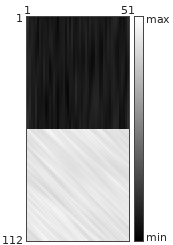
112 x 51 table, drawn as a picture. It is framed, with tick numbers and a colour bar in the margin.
It is made of 2 by 1 panels. Panel 1,1: very low, streaked downward, faint in contrast. Panel 2,1: very high, slanting down to the right, faint in contrast.
